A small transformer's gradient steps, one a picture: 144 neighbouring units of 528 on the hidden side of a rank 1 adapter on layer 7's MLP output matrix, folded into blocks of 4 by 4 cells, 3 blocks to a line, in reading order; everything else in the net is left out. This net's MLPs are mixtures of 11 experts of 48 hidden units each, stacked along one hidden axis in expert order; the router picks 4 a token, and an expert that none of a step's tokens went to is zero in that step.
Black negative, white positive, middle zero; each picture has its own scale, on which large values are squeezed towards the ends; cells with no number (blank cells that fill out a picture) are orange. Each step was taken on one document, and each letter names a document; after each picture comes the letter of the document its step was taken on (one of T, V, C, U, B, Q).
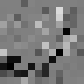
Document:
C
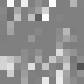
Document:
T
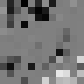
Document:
T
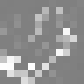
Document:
C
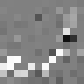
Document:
C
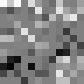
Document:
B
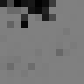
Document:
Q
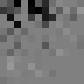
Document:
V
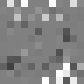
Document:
T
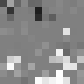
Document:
Q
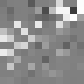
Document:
V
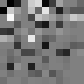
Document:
V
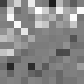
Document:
V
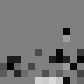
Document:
Q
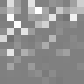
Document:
V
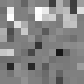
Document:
B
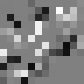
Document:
C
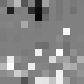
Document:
Q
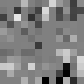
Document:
T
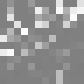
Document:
B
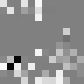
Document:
Q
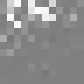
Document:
V
